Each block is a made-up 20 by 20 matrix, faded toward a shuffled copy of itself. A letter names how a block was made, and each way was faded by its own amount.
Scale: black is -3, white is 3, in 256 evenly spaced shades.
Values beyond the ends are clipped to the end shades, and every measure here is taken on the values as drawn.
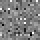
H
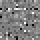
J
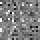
H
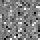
J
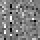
H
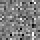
H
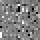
J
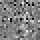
H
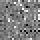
J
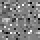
J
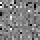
H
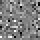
H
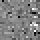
H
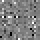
J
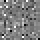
J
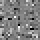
H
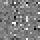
H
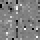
J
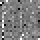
J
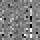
H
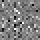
J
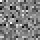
J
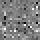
H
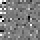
H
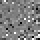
J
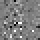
H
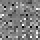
J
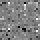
H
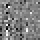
H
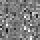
H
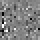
H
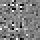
H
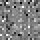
J
